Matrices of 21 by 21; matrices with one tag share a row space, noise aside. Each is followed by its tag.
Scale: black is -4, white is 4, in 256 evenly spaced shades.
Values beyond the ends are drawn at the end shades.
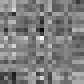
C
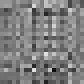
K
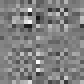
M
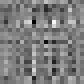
K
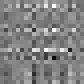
K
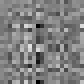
M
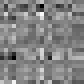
C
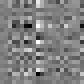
M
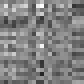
C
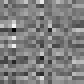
C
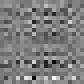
K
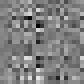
M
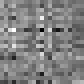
C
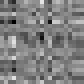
C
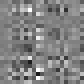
M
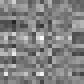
C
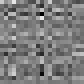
C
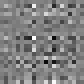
K
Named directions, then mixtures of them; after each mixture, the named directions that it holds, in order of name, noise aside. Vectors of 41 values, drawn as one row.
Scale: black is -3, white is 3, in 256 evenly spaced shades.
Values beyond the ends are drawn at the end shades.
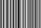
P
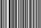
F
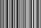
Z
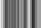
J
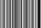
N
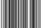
F, J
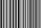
F, P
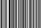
F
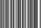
N, P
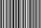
F, P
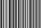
F, P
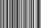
N, Z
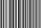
F, P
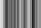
J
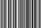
Z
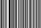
F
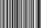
N, Z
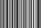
N, Z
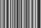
F, N
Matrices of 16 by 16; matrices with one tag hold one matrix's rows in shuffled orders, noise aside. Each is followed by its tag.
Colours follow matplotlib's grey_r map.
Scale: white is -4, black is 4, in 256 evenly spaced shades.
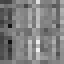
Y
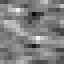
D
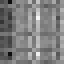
Y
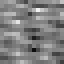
D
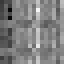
Y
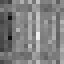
Y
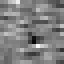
D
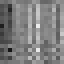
Y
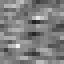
D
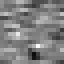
D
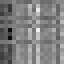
Y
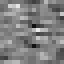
D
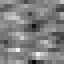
D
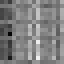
Y
